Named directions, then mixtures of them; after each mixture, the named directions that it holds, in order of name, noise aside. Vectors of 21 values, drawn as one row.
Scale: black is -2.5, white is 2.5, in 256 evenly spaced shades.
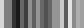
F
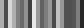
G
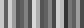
F, G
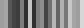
F, G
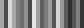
G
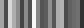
G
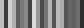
G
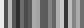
F, G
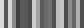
F, G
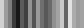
F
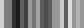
F
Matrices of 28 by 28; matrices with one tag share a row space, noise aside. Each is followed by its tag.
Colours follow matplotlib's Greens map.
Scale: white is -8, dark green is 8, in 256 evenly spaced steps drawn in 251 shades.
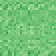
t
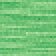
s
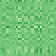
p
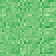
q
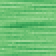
s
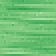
s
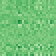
p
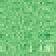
q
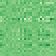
q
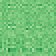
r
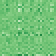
p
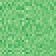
r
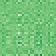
p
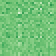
p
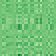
p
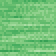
s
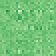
p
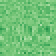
q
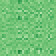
p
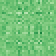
p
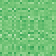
t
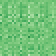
t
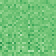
t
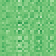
p
